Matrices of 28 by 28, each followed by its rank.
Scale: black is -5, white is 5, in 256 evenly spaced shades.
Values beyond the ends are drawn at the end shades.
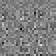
five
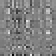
three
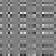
one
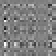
two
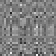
three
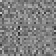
five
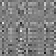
three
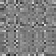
three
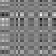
one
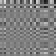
one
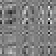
two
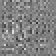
five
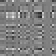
two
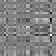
two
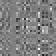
three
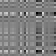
one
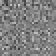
five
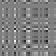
one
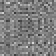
five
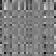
two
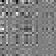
two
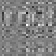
three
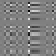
one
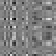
two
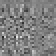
five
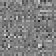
five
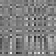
two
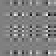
one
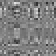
three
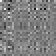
three
